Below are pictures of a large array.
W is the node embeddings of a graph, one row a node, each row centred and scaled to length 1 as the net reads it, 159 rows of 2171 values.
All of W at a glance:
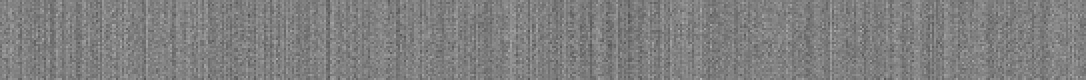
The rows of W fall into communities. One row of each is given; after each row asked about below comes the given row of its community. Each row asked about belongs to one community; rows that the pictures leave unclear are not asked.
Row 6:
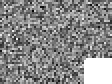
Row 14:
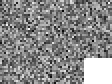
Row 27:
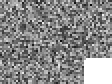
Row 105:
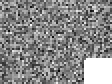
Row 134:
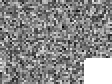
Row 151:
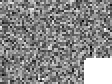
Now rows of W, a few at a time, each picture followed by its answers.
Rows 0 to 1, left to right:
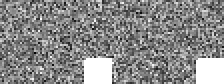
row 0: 27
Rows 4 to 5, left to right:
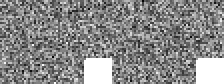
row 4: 134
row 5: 27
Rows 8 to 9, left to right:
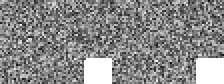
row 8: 105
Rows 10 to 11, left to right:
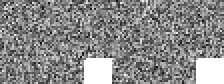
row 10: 6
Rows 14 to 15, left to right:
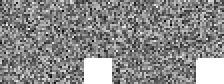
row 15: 27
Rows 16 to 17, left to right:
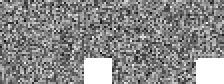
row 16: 6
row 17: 14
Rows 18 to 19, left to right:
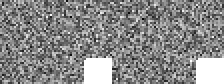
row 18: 6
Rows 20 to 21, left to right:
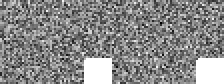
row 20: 27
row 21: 6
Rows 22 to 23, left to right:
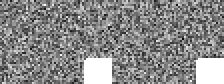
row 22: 14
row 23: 151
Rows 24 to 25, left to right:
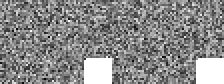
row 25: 151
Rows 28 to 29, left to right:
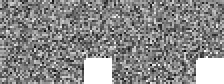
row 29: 27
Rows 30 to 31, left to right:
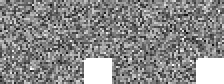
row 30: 134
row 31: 105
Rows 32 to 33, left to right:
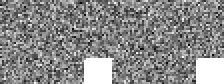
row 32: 14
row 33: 27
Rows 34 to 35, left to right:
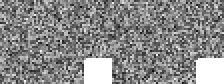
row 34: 134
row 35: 151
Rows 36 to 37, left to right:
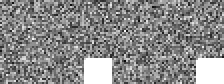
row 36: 6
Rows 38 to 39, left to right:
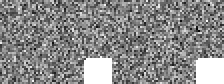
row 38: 6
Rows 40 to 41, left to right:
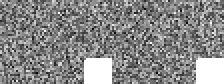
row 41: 27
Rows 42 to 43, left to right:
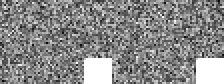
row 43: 134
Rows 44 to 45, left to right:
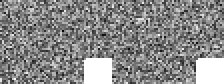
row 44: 151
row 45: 134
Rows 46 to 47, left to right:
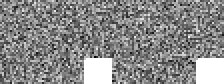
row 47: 134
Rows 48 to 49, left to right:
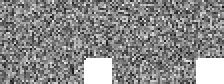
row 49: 27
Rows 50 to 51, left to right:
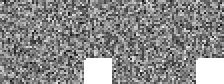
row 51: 6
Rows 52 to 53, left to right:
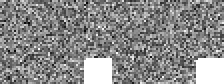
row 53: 134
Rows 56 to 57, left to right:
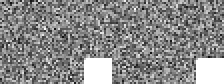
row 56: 6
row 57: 151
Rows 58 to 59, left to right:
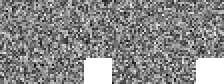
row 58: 6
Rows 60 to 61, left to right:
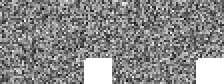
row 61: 27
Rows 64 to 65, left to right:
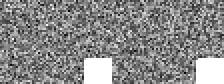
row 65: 134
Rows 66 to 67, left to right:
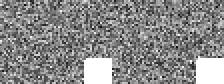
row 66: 134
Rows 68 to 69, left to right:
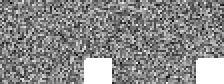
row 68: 6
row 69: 151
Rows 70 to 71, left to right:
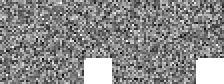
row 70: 105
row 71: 151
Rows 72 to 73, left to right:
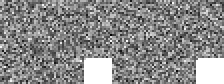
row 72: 105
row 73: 105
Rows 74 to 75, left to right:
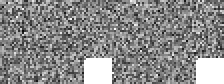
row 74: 27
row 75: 6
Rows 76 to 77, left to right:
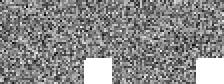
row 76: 151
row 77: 27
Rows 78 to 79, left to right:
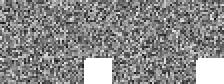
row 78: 105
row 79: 105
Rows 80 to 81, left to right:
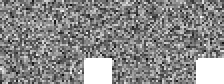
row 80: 134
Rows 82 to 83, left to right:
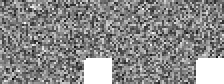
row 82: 134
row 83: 105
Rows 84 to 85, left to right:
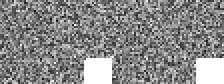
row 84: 6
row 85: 6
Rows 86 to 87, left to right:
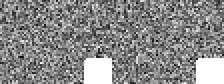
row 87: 6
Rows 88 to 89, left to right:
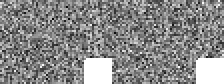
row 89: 14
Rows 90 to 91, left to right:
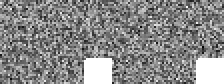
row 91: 14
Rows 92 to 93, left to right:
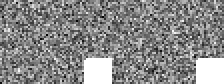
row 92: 14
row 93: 151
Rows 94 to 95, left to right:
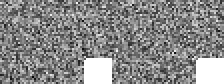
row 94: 6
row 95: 6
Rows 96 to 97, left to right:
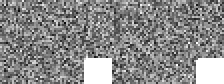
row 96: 27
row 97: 151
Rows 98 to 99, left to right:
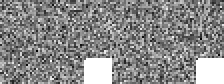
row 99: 14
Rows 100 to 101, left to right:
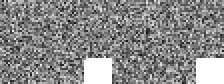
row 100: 27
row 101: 134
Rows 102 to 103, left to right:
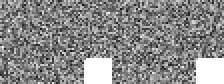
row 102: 27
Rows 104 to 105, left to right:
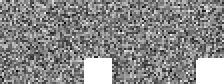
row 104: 105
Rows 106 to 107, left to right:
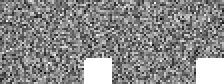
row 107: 6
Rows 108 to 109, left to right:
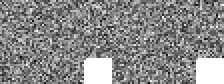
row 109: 105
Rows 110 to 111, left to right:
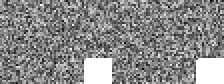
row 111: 151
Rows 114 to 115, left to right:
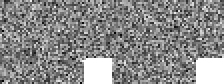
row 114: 134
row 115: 27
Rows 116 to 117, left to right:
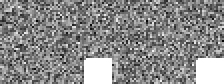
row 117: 134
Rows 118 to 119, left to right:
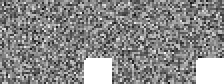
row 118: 14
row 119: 134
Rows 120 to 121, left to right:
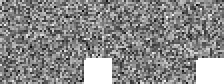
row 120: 105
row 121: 151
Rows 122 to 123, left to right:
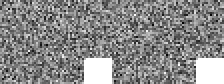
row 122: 6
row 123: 27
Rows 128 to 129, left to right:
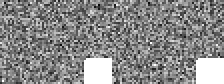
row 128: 134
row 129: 151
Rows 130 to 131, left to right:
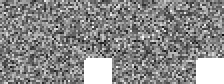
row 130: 105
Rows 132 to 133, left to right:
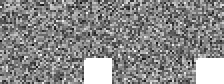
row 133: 14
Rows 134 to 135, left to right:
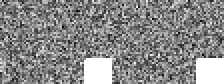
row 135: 151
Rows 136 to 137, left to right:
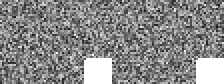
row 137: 6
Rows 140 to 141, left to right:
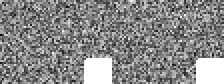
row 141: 6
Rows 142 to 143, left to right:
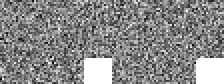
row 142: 134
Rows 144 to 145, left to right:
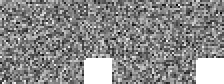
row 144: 105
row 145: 134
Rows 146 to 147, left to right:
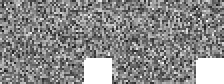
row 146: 27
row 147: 134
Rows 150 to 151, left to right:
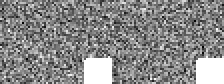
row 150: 14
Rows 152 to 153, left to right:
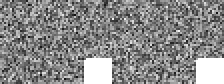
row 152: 134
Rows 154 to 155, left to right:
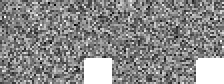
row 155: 27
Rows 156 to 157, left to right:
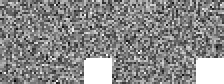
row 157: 6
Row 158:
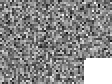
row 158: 151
